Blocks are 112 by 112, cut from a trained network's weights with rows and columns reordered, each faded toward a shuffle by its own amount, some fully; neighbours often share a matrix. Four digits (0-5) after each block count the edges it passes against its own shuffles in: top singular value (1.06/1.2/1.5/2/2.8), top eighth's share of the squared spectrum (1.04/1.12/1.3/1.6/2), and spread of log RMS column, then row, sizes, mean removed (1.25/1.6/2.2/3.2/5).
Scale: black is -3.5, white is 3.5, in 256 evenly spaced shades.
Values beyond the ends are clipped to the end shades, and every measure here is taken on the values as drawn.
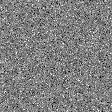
2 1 0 0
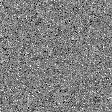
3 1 0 0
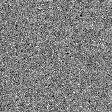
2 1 0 0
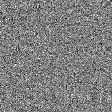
3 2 0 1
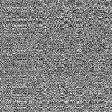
5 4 2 3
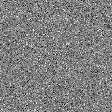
3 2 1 1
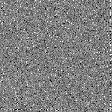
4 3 2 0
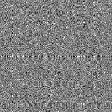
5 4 2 2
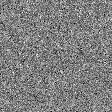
0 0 0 0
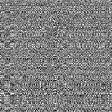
5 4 2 3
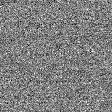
3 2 0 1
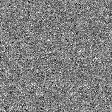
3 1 0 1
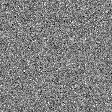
2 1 0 0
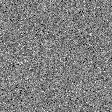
0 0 0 0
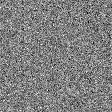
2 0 0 0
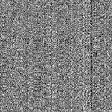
4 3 2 2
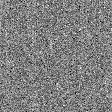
2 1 0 0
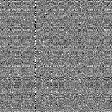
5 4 2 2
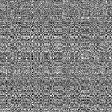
5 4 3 3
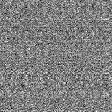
4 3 0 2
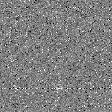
3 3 1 1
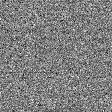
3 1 0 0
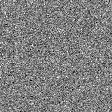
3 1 0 0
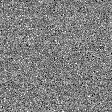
2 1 0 0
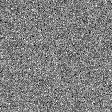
2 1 0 0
